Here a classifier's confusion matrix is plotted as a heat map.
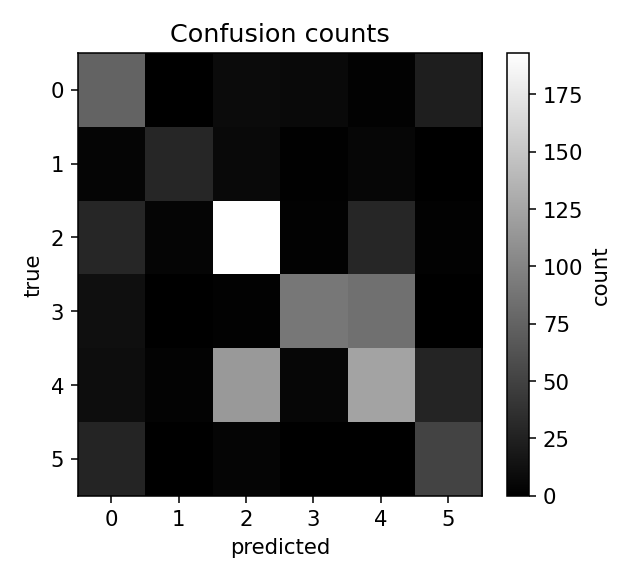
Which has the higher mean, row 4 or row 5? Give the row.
4
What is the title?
Confusion counts
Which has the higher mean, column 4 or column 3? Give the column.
4
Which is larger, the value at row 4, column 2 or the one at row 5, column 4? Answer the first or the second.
the first
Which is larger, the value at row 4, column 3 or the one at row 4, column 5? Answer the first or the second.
the second
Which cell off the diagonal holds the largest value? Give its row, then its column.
4, 2
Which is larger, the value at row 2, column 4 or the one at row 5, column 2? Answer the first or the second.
the first
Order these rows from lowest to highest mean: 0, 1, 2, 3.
1, 0, 3, 2
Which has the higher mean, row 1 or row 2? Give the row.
2
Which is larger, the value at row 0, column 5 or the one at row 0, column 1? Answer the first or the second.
the first
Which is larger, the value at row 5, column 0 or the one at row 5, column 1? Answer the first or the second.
the first
